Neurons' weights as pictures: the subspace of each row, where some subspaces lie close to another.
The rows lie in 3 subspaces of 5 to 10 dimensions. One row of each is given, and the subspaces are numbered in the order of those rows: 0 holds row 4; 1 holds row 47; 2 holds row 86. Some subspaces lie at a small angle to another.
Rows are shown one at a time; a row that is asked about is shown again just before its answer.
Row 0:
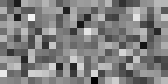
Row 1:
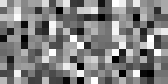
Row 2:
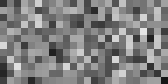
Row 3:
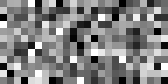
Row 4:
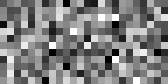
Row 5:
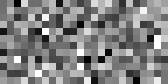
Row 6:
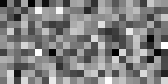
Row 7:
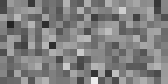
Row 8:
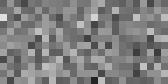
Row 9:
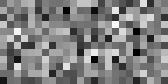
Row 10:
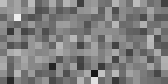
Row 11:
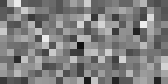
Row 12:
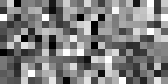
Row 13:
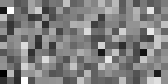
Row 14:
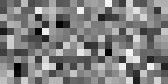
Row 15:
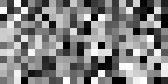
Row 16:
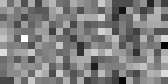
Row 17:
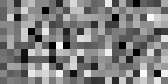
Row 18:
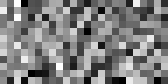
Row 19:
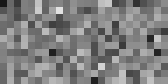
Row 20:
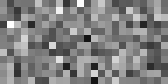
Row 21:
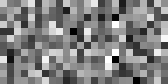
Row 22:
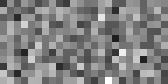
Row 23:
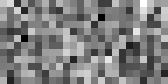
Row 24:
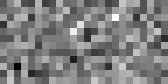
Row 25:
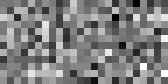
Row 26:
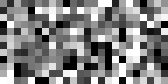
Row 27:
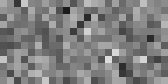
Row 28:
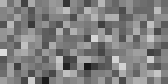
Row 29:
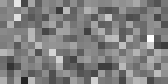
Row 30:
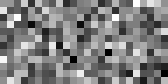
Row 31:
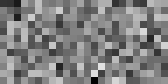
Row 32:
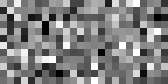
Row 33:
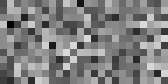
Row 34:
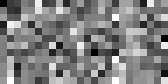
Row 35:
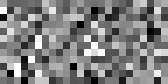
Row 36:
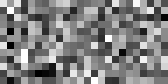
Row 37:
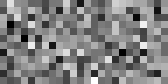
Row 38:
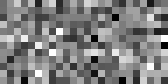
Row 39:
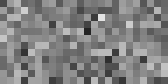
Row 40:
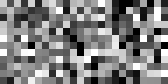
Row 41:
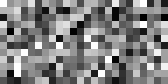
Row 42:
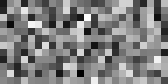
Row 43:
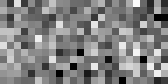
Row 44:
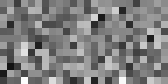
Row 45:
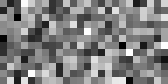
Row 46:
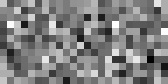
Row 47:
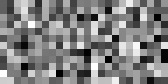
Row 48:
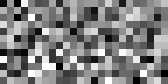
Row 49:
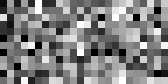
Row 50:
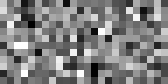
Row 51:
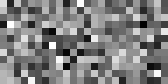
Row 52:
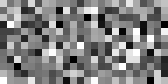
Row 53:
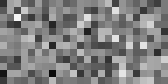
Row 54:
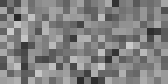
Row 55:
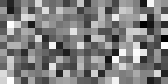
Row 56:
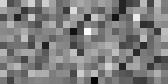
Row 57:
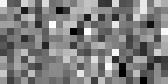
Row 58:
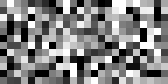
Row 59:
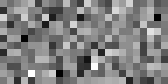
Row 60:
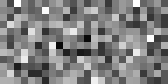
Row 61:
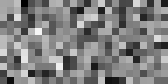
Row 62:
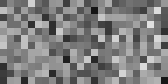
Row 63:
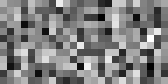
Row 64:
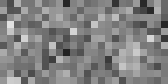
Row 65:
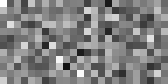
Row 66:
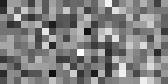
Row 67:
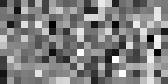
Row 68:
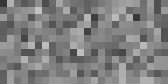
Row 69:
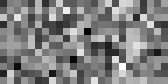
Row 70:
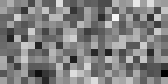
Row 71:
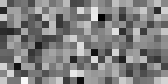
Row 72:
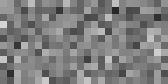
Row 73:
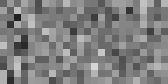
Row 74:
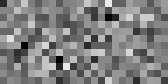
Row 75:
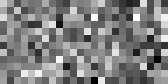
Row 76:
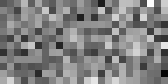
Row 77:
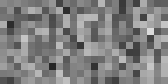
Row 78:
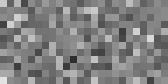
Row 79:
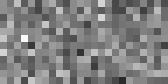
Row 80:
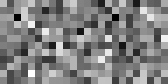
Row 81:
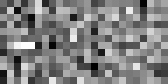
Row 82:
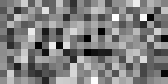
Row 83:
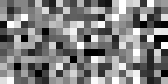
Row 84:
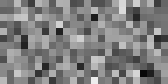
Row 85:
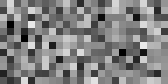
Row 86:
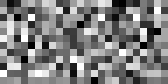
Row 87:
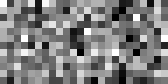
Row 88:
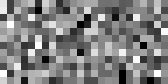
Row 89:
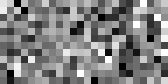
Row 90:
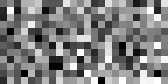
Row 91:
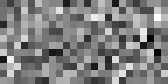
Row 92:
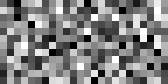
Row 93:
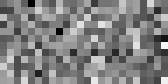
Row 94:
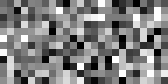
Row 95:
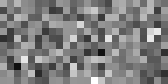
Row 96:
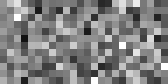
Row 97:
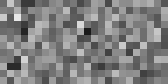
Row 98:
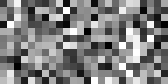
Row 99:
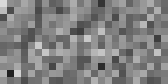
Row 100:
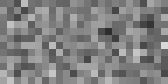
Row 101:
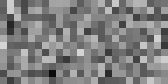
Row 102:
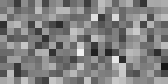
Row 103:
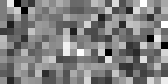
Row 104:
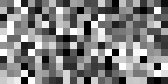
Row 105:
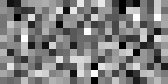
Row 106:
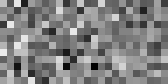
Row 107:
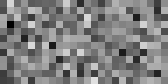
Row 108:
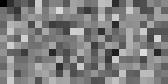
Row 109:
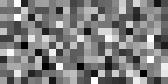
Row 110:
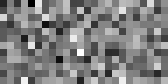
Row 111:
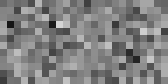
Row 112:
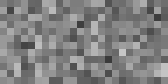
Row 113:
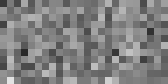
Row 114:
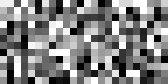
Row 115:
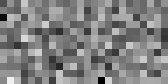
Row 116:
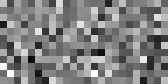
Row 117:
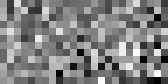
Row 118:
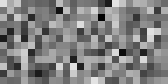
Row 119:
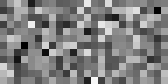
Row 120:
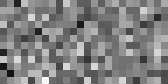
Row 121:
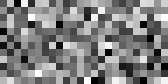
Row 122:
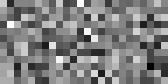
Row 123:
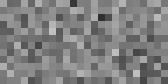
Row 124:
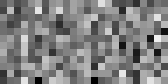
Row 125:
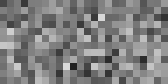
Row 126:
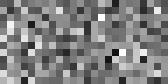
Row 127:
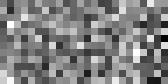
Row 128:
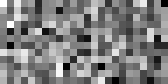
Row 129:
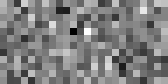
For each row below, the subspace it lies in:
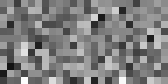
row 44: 0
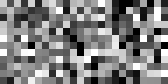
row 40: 2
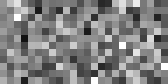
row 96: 2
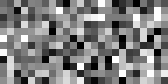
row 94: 0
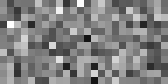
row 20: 2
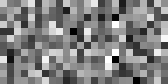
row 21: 0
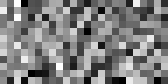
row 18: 1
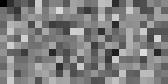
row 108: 2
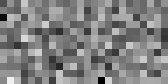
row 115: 1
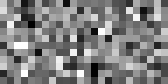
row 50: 1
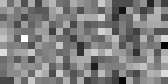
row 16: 2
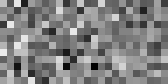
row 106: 2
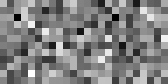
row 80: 1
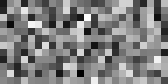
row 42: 1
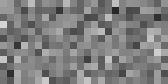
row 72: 0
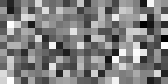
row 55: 2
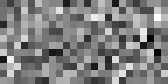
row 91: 0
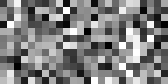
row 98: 0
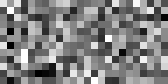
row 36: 1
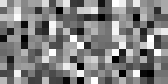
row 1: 0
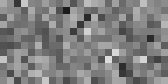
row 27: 1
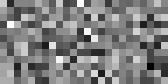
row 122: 2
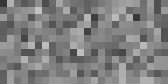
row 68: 2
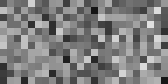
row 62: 0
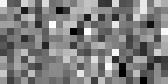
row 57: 2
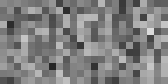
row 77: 0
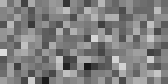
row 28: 0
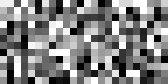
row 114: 2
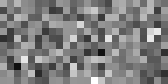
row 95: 1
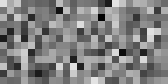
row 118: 2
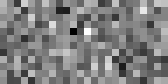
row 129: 2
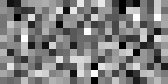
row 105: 2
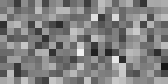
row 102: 0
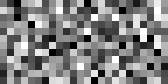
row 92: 0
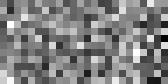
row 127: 2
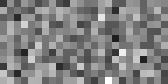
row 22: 0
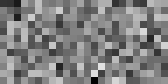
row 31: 2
